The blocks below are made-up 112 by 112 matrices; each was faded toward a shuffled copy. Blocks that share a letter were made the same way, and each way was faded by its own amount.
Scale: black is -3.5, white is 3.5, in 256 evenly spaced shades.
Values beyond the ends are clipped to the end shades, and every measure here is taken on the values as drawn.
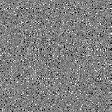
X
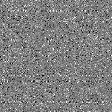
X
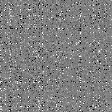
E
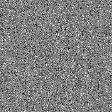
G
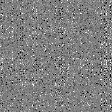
E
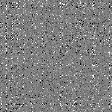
E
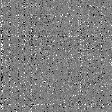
E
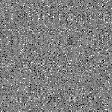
X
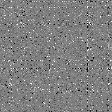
E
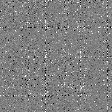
E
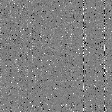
E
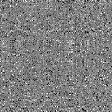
X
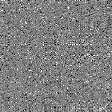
X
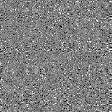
X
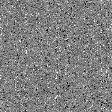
G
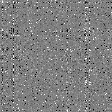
E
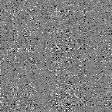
E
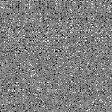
X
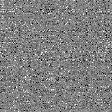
X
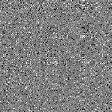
X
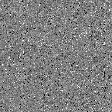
G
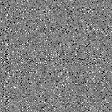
X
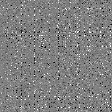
E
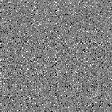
X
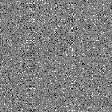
X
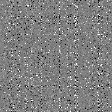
E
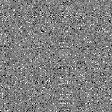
X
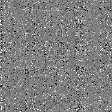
E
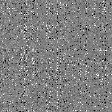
E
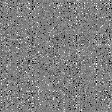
E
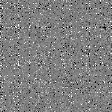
E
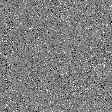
G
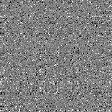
X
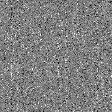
G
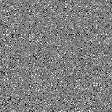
X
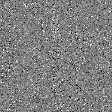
G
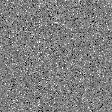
G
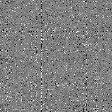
E
